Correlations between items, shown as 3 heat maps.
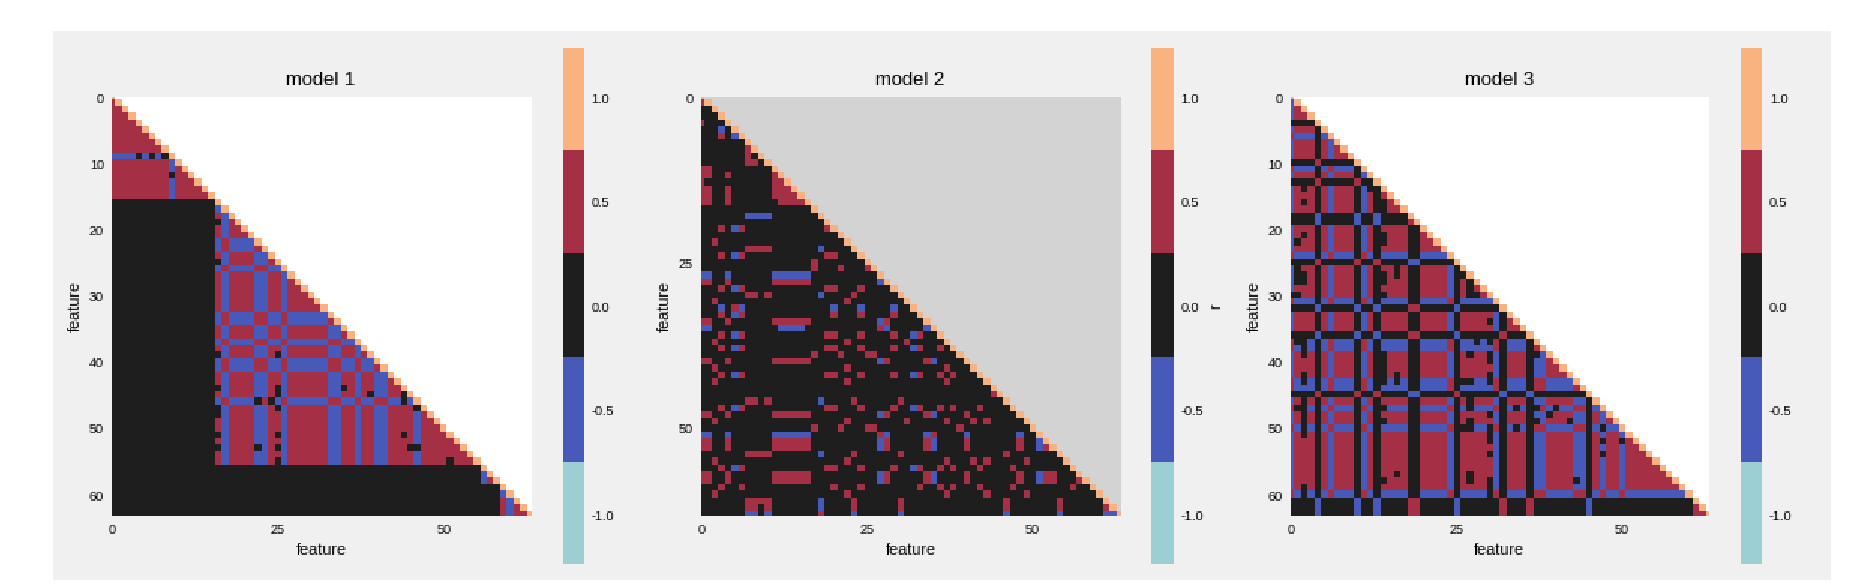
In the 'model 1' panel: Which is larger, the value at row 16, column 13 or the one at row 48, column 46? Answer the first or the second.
the first
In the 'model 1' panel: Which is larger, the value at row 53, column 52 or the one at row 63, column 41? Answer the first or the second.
the first
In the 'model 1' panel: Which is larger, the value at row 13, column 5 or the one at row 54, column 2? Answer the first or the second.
the first
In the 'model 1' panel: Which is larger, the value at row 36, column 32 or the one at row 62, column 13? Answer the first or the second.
the first
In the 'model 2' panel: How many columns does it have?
64
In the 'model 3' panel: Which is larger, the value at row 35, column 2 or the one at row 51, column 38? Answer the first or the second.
the first
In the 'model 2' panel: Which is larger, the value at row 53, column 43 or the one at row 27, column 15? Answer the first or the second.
the first
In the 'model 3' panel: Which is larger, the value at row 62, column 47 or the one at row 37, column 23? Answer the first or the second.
the first
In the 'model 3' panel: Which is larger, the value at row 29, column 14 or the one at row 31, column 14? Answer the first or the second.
the first
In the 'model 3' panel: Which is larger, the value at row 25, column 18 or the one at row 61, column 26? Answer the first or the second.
the second
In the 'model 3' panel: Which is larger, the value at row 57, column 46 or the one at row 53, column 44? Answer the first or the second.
the first
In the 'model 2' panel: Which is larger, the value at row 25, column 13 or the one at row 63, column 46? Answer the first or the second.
the first
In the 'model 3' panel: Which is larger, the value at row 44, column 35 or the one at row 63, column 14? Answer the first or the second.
the second
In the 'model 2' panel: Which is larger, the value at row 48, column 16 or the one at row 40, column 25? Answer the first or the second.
the first
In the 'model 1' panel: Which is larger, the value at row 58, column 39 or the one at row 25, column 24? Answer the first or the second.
the second
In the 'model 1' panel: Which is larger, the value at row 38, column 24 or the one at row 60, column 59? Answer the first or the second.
the first
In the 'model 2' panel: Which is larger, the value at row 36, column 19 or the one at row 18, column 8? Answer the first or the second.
the first
